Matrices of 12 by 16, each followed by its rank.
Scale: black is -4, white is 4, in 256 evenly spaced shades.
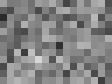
full rank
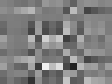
two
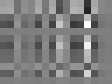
one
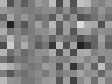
two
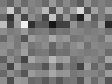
two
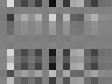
one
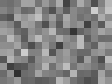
full rank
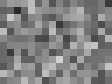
full rank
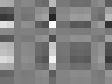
one
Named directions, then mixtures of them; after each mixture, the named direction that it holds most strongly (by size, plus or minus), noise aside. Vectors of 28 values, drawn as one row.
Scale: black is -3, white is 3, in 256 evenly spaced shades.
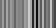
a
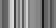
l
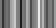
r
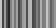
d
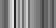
l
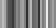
r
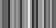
a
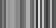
a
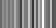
a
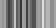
l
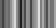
r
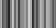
d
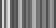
d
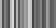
d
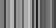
a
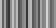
d
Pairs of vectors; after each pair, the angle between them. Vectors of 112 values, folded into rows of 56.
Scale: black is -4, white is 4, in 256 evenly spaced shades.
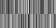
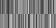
nearly parallel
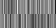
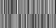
nearly parallel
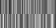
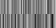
nearly opposite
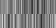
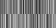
orthogonal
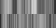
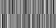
orthogonal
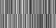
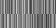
nearly parallel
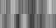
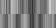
nearly parallel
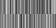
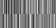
partly opposed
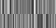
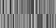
nearly parallel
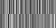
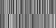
nearly parallel
